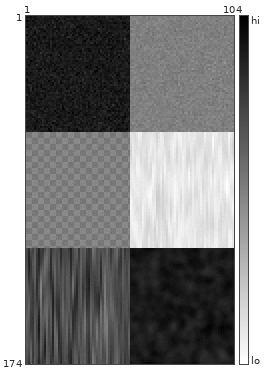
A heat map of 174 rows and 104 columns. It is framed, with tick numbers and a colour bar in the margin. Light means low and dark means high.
The table splits into 3 rows of 2 panels. Panel 1,1: very high, fine-grained, faint in contrast. Panel 1,2: middling, fine-grained, faint in contrast. Panel 2,1: middling, checkered, faint in contrast. Panel 2,2: very low, streaked downward, faint in contrast. Panel 3,1: high, streaked downward. Panel 3,2: very high, blotchy, faint in contrast.
